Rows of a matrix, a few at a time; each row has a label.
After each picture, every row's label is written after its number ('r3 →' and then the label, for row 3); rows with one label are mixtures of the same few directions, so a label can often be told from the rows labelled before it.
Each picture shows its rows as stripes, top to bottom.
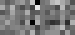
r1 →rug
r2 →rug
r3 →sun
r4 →rug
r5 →rug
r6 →rug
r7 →rug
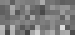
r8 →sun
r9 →sun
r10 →sun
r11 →rug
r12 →sun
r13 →rug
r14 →rug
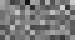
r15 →sun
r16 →rug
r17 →sun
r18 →rug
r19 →sun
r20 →sun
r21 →rug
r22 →rug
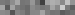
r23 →sun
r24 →rug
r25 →sun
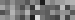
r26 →sun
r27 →rug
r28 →sun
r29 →rug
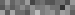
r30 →rug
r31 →rug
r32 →rug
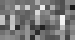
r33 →rug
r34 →sun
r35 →rug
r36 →rug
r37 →rug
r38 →sun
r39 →rug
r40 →rug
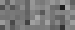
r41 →rug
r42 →rug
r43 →sun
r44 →rug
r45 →sun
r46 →rug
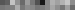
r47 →sun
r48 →sun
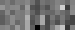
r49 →rug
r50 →rug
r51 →rug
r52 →sun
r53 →sun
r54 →rug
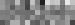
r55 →sun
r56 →sun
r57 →rug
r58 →sun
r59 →sun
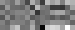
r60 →sun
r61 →rug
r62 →rug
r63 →rug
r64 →rug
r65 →sun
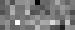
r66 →rug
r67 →sun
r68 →sun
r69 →rug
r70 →sun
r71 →rug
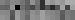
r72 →sun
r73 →sun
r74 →sun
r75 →sun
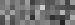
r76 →rug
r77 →sun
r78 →rug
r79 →rug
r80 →rug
